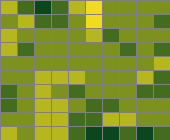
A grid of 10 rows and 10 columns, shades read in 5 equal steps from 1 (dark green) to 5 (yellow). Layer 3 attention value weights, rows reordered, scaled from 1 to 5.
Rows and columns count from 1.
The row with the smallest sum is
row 10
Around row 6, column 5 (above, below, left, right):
3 2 4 3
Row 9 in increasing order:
2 2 3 3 3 3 4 4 4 4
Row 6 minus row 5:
0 0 1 1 1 0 0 0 1 -2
